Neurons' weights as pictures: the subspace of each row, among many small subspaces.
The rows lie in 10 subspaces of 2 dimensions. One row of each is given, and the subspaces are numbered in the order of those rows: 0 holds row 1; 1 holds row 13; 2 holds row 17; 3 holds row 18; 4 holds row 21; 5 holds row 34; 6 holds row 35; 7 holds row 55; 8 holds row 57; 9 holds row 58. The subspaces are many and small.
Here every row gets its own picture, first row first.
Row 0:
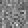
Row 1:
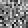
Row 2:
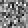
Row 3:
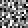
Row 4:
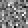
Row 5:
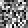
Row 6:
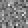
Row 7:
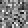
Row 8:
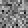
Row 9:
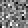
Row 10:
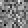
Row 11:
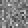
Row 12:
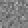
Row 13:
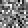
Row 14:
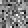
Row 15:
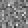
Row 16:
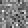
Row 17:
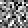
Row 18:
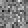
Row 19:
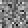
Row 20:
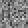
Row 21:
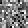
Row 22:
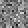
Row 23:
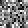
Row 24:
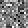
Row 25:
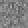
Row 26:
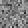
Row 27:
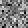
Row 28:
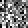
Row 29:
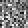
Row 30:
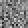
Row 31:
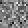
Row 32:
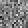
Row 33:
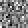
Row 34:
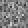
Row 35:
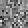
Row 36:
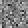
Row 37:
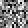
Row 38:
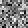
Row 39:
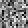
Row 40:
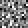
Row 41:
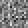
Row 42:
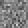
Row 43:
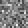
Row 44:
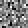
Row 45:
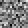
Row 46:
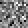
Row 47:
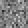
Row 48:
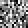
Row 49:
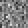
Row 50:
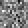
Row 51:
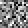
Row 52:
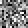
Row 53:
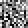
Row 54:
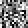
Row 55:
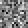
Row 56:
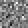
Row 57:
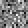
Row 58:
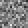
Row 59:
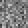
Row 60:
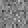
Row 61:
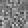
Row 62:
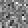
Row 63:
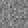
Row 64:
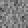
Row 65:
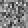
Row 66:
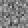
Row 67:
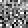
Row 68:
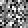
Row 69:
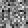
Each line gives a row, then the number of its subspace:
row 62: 2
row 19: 2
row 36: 2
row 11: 4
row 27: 1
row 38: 1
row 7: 7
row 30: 6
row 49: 6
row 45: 9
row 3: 4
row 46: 2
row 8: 1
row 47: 8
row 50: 8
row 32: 0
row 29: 6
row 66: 5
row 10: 8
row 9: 7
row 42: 9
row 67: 0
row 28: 0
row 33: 6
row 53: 6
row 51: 2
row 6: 9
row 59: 0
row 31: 2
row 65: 5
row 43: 1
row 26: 1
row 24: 5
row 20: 3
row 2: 5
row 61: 6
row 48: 0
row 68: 3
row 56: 7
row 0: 7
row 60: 8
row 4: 9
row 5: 9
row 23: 3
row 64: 0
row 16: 4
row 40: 4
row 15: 9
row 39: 8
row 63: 3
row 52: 4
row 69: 3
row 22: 5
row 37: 8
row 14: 4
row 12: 7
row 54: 7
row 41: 3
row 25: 5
